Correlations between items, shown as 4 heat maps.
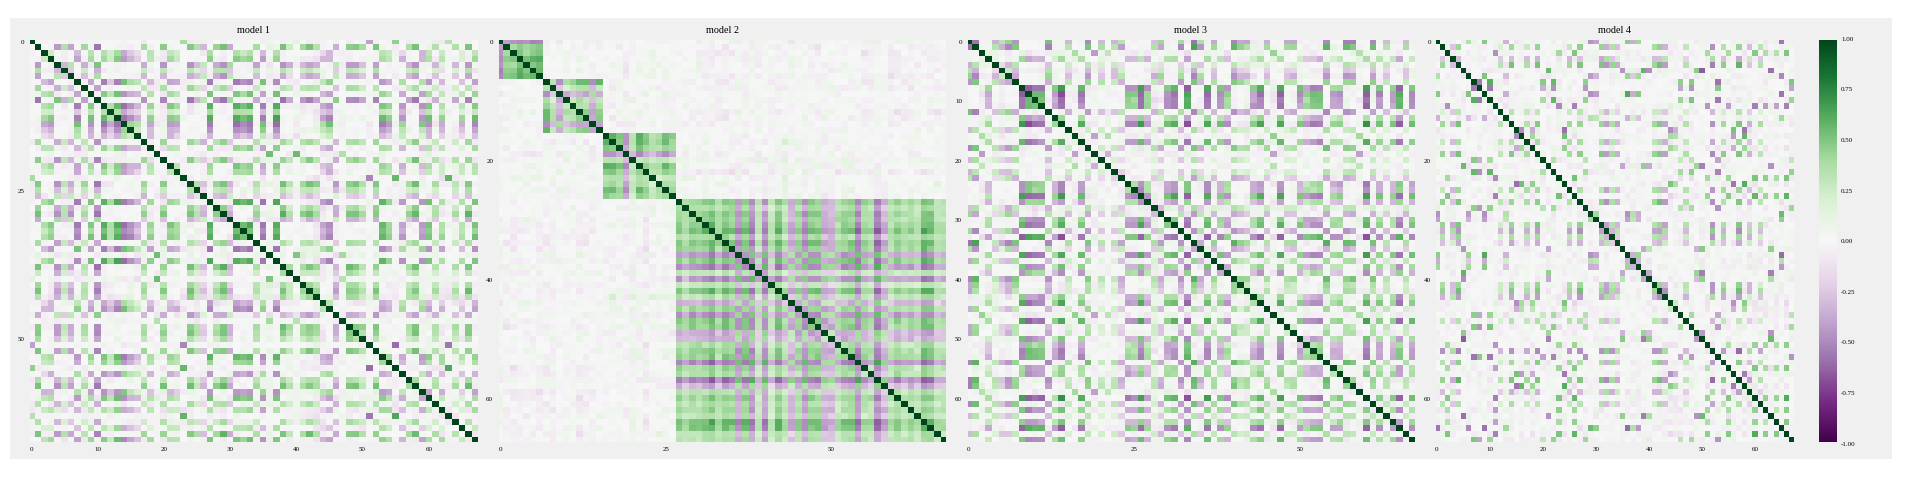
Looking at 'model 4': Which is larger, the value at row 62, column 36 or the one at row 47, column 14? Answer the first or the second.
the second
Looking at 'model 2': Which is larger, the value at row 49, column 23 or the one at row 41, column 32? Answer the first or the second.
the second
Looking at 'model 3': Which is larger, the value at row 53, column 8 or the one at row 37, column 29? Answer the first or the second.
the second
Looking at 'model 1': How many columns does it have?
68
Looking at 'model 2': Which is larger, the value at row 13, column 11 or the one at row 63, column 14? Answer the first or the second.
the first
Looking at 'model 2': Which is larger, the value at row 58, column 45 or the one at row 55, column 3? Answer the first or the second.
the second
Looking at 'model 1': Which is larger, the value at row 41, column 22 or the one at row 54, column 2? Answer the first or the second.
the second
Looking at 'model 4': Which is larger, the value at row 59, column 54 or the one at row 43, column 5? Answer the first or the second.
the second
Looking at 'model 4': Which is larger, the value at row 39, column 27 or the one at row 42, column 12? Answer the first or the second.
the second
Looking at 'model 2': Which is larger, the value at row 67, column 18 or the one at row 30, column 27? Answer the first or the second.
the second
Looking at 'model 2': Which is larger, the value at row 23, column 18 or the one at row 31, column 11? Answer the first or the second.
the first
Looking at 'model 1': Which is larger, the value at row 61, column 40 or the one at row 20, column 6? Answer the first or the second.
the first
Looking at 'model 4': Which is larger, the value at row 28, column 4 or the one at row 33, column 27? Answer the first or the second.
the second
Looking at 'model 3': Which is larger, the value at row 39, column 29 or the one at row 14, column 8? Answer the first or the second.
the second
